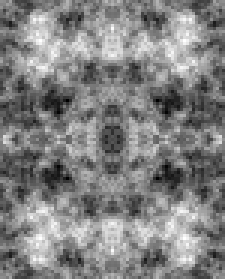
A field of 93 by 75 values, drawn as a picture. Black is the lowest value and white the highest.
Overall the values sit about 50% of the way up the scale. The field is mottled with small blotches. There is no overall slope. It mirrors both left to right and top to bottom.
